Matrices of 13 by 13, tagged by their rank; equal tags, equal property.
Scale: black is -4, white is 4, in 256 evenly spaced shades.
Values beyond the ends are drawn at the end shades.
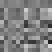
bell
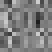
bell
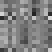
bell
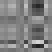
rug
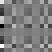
rug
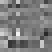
bell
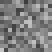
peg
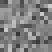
peg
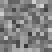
peg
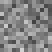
peg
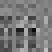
bell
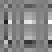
rug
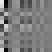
rug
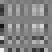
rug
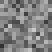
peg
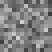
peg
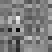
bell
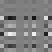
rug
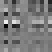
bell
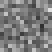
peg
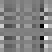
rug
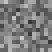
peg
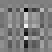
rug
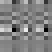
rug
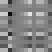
rug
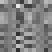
bell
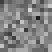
peg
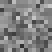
peg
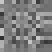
bell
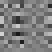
bell
